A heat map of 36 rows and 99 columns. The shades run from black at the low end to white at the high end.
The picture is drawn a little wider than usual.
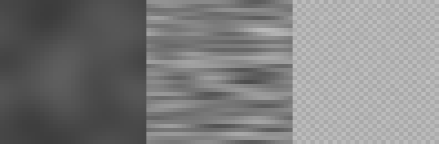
It is made of 1 by 3 panels. Panel 1,1: low, smooth, faint in contrast. Panel 1,2: middling, streaked across. Panel 1,3: high, checkered, faint in contrast.
